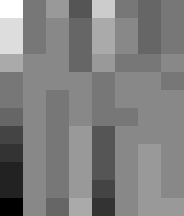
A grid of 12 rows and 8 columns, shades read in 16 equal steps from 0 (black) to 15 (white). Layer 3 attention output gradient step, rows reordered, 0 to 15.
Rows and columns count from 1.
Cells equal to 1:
0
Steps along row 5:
up same same down up same down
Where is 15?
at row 1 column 1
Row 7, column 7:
8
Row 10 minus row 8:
-2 0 0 0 0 0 1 0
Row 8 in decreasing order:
9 8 8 8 8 7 5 4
